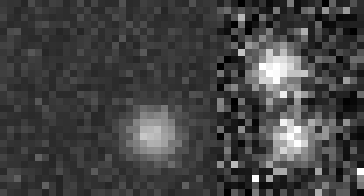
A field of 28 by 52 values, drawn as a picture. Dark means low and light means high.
There are three bumps. The halves do not mirror each other. The values are skewed, with a long tail toward high values. A vertical seam about 60% of the way across splits the table, and the left part is calmer. The middle right is the ninth with the highest average. No row or column stands out.
